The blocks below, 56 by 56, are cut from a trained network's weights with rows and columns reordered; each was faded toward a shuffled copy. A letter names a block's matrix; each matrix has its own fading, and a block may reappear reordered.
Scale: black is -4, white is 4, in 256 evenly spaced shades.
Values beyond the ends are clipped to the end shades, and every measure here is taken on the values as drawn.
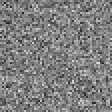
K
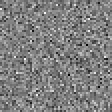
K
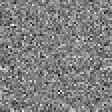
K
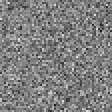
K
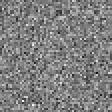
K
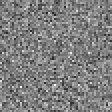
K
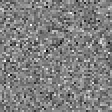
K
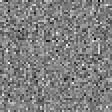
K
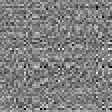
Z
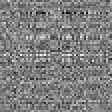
Z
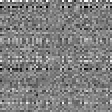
Z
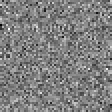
K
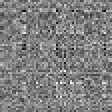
Z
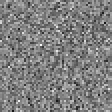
K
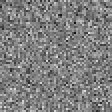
K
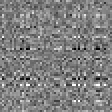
Z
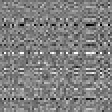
Z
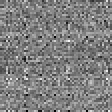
Z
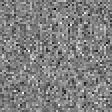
K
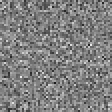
K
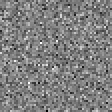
K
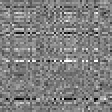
Z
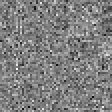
K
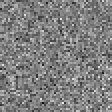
K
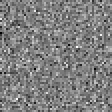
K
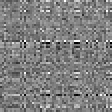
Z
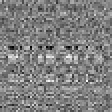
Z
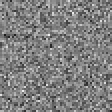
K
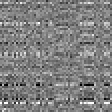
Z
